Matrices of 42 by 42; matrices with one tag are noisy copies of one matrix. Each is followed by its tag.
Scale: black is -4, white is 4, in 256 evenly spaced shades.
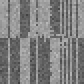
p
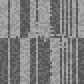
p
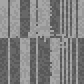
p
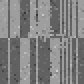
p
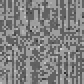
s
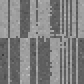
p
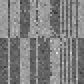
p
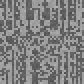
s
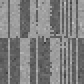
p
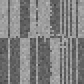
p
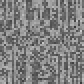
s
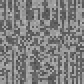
s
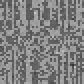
s
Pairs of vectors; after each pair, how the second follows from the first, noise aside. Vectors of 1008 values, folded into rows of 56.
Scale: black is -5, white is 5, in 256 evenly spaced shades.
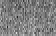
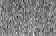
copied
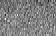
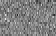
sign-scrambled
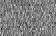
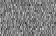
copied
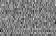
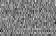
copied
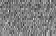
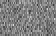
shuffled
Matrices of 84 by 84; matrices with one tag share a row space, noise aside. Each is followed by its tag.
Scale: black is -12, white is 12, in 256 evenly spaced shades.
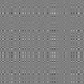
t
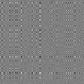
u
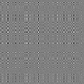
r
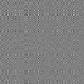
r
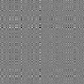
u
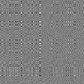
u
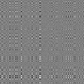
u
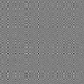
r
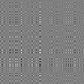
u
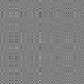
u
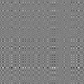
t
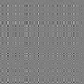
r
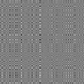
u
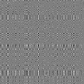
r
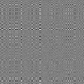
u
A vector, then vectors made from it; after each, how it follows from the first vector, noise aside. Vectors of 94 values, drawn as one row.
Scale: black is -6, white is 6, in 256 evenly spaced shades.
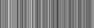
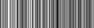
scaled up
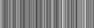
reversed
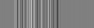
partly zeroed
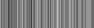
negated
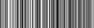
scaled up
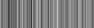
negated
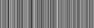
sign-scrambled
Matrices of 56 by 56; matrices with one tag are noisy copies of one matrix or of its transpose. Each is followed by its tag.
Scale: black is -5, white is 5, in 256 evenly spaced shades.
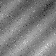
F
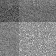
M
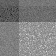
M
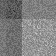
M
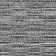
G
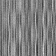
G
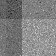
M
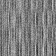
G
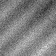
F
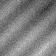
F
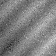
F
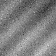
F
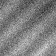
F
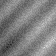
F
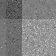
M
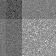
M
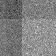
M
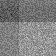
M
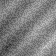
F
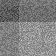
M
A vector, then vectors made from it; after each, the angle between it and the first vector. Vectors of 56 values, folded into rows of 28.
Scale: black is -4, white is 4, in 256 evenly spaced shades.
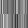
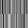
partly opposed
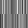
partly aligned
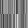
nearly opposite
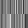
orthogonal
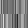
nearly parallel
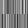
partly aligned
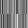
nearly opposite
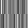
partly opposed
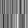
partly opposed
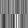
partly opposed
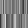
orthogonal
